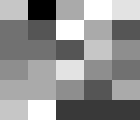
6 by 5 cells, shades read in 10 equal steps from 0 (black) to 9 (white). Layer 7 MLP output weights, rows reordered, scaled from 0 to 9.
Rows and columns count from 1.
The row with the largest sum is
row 1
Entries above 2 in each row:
4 5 5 5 5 2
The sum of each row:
30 25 23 28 26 22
